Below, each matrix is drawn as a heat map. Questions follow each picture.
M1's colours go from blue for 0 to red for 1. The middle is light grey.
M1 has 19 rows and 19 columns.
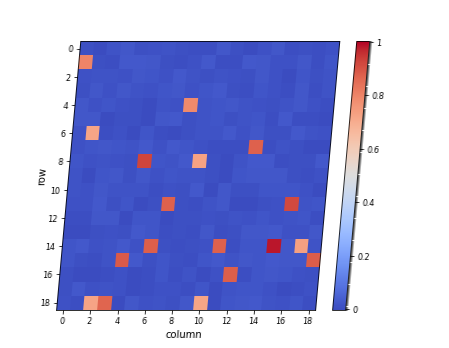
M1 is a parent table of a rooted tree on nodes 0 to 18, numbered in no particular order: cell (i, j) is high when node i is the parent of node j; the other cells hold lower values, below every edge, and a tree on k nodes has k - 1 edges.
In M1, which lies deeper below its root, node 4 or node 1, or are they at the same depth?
the same depth
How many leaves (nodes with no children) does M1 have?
9
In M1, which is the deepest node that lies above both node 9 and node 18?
15
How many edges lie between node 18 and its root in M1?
2
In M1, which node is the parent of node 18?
15
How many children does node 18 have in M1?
3
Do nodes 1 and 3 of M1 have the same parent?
no
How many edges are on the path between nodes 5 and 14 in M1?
4
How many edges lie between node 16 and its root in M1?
2
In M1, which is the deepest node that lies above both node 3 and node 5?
15
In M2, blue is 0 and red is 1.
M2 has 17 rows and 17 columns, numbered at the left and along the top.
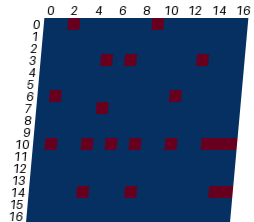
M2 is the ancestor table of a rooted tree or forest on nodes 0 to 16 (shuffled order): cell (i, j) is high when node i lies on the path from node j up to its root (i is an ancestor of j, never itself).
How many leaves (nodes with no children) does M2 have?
11
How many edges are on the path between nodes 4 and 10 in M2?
2
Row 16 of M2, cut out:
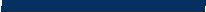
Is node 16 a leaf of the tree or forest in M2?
yes
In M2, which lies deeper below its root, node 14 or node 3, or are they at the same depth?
node 14
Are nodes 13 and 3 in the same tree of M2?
yes
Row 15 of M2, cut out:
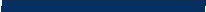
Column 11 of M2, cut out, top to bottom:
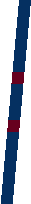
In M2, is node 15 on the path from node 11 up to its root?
no
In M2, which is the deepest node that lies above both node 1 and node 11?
6
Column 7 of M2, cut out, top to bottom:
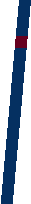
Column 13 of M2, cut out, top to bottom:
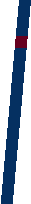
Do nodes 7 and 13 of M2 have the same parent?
yes
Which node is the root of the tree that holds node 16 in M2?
10
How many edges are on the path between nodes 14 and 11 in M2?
3
